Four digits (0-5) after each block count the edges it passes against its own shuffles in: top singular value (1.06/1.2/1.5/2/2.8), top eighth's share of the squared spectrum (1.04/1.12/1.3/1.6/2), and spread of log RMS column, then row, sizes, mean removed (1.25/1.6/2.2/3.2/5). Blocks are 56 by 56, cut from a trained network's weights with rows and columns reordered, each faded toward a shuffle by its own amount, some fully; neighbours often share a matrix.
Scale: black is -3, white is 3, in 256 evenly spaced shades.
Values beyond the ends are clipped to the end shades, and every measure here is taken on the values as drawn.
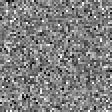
1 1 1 0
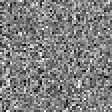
3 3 2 1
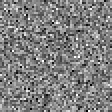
0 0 0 0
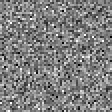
0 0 0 0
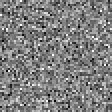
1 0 0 0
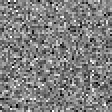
0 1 0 0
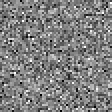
0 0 0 0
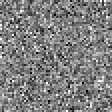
1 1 0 0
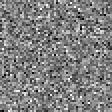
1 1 0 0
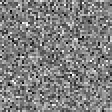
0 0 0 0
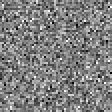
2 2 0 0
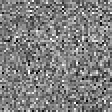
3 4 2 2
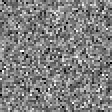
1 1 0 0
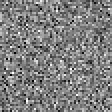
3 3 1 0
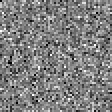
1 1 0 0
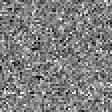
2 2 0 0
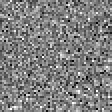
2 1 0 0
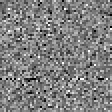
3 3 1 1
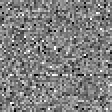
1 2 0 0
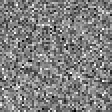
2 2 0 0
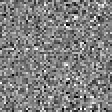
3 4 2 2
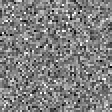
1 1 0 0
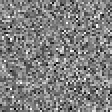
3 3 1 0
